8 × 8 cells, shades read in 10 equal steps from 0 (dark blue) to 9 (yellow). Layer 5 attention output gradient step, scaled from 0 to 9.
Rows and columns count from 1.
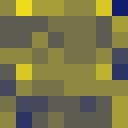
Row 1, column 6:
5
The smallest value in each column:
2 1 2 3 3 2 3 0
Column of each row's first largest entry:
2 8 3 1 2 2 8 8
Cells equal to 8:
2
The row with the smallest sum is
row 7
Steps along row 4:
same down up down same up down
